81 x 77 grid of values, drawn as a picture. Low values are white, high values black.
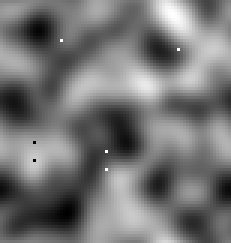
The ninth with the lowest average is the top right. Six lone cells stand out: two far higher and four far lower than their neighbours. The ninth with the highest average is the bottom left.
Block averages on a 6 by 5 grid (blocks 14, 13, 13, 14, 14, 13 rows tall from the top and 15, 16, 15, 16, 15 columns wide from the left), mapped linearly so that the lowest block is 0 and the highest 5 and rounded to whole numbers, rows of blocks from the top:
33201 | 23130 | 52213 | 12521 | 34143 | 45014
